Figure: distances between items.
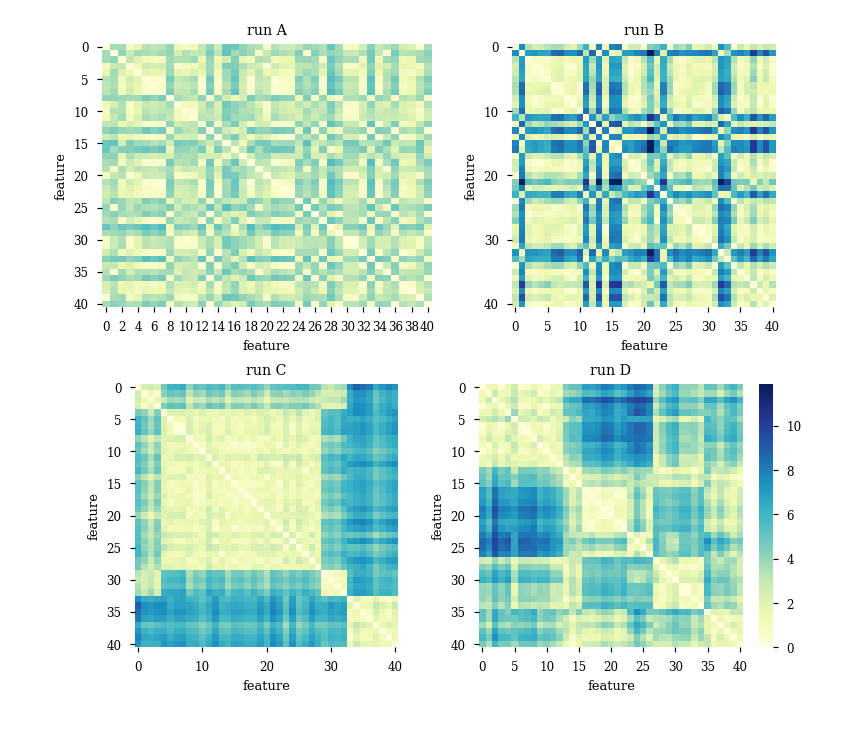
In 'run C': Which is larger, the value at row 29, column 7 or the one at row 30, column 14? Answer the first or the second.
the first
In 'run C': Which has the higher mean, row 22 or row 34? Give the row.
34
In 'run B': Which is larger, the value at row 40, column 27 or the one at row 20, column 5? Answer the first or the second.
the second
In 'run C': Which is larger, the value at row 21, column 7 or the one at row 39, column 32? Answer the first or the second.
the second
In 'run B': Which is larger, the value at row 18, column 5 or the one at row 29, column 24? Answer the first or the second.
the second
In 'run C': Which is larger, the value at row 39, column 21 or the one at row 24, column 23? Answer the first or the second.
the first
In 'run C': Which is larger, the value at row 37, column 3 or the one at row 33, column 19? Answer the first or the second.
the second
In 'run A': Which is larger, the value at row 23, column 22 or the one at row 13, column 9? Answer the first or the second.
the second
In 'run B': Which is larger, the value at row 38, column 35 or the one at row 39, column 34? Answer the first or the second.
the second
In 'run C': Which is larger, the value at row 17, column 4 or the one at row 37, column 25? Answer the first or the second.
the second
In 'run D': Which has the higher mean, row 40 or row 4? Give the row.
4
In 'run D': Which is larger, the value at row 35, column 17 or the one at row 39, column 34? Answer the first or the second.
the second
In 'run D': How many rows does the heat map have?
41
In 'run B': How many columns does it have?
41
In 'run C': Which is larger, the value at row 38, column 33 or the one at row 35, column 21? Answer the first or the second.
the second
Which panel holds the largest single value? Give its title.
run B
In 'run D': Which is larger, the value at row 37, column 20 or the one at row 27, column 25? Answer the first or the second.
the second
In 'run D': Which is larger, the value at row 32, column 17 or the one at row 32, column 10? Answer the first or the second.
the first
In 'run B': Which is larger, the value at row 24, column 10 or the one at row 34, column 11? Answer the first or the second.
the second
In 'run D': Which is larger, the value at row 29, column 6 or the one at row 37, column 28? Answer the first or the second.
the first
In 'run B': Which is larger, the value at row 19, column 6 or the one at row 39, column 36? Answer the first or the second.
the second
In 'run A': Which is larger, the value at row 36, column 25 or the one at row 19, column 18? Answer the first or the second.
the first
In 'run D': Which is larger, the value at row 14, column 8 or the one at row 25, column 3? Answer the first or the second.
the second
